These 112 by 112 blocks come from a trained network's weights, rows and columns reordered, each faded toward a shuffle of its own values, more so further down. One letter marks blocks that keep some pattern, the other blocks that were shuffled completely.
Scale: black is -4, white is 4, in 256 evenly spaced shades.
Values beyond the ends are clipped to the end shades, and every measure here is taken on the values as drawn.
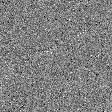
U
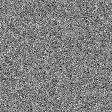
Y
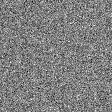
Y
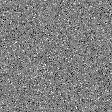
U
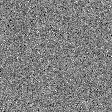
U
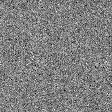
Y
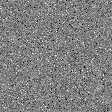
U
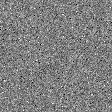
U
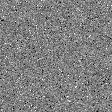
U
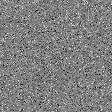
U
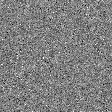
U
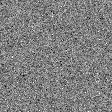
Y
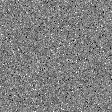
U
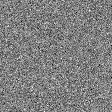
U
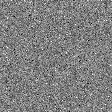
U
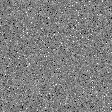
U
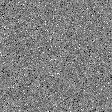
U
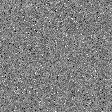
Y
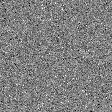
U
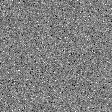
U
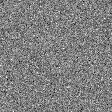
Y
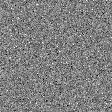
U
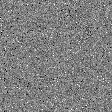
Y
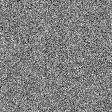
Y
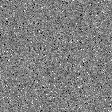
Y
